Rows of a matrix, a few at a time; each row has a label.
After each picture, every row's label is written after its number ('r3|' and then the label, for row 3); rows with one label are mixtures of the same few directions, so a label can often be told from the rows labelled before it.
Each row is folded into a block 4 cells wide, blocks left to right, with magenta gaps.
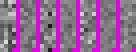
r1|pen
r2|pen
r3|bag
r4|bag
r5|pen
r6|pen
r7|pen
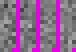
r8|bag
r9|bag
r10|pen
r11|pen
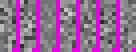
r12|pen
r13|bag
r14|bag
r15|pen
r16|bag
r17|pen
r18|pen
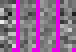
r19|pen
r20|pen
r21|pen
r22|pen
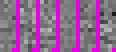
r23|bag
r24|pen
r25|bag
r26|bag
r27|bag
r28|pen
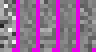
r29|bag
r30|bag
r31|bag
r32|pen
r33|pen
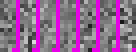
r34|bag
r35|pen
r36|bag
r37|pen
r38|bag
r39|pen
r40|pen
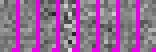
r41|bag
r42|bag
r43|pen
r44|bag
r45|pen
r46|pen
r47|pen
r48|bag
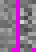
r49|bag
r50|pen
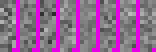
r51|pen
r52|bag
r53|pen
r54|bag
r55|pen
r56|bag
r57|pen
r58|pen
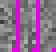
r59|pen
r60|pen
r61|bag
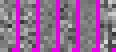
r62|bag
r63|pen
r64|bag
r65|bag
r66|pen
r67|pen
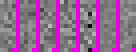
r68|bag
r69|pen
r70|bag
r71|bag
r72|bag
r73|bag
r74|pen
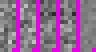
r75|pen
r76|bag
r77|pen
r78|pen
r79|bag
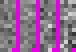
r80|bag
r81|pen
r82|bag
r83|pen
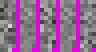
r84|bag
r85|pen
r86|pen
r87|pen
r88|pen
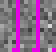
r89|pen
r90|bag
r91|bag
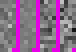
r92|bag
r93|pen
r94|bag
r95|bag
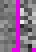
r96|bag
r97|pen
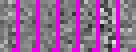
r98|pen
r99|pen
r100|bag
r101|pen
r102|bag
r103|pen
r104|bag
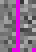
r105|bag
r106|bag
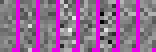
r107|bag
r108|bag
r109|pen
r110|bag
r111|bag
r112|pen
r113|pen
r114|pen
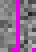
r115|bag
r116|pen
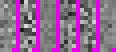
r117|bag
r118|bag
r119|bag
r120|pen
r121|pen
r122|bag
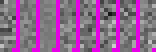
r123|bag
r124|bag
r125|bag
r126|pen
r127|bag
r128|pen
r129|pen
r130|pen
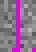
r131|bag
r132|bag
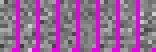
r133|bag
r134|bag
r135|pen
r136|bag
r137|pen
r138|bag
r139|bag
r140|pen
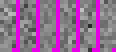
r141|pen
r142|bag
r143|bag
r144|pen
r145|bag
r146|bag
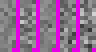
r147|pen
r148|pen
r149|bag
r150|pen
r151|pen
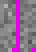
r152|bag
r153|pen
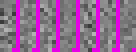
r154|pen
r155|pen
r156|pen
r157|pen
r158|bag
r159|pen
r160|bag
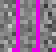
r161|bag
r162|pen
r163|bag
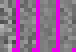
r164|pen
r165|pen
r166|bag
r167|pen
